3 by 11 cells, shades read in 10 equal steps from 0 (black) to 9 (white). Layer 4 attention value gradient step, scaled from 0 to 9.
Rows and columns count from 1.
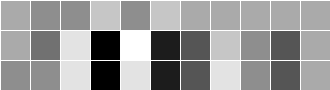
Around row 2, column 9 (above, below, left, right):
6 5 7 3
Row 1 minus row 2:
0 1 -3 7 -4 6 3 -1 1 3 0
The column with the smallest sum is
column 4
